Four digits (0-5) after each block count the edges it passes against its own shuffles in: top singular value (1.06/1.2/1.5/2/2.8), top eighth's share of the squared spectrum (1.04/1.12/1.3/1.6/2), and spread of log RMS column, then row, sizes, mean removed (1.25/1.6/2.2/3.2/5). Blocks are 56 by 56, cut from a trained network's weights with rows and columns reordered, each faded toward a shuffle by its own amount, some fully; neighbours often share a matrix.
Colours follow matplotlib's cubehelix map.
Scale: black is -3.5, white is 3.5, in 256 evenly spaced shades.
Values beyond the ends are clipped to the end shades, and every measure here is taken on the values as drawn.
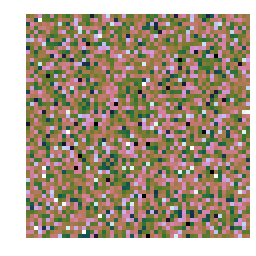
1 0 0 0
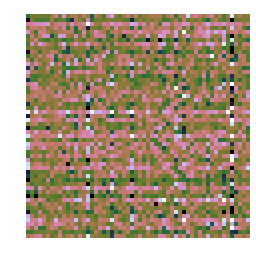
4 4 3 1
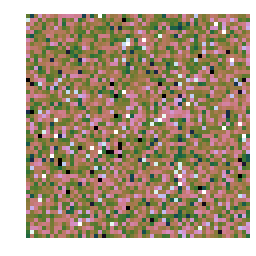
1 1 1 0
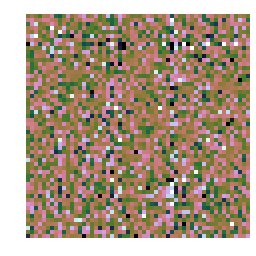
3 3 2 1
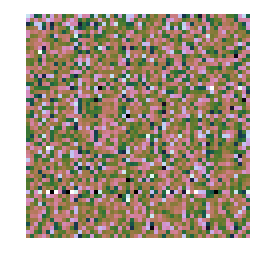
3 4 2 2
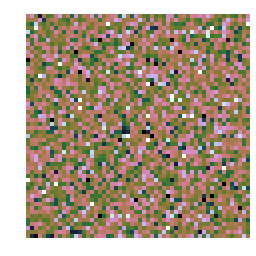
0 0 0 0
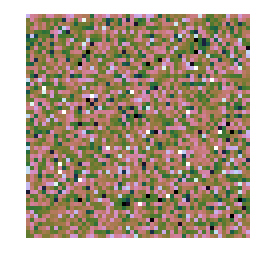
1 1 0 0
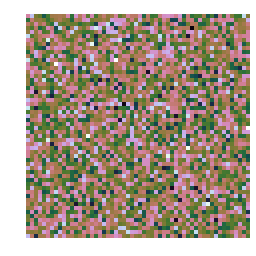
0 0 0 0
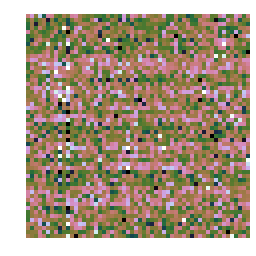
3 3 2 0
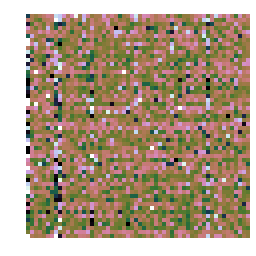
3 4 2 0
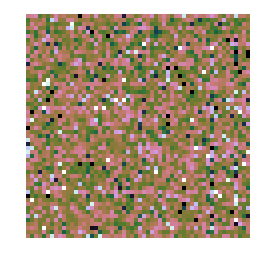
1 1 1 0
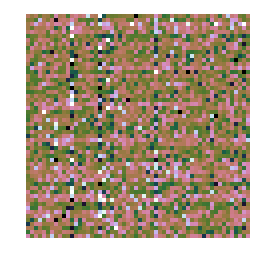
3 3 2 0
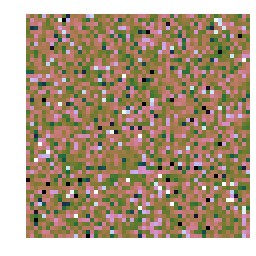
0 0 0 0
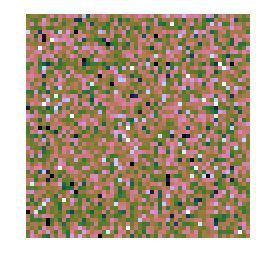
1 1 0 0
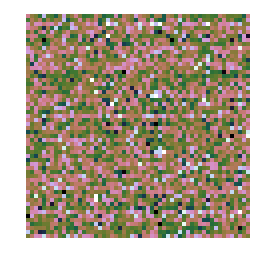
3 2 1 0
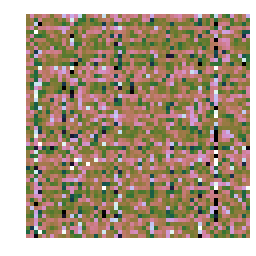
3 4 3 0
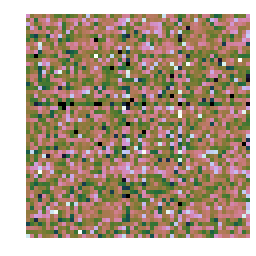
3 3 2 1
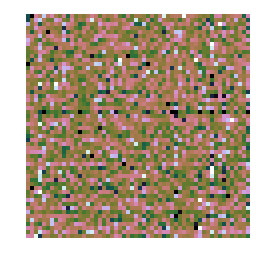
2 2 2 0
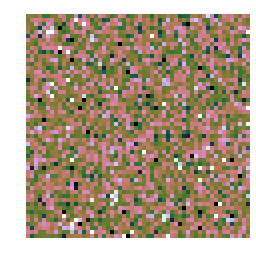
0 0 0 0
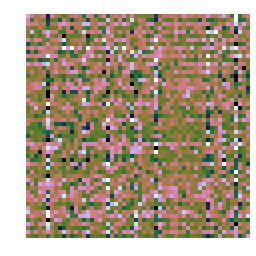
3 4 3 0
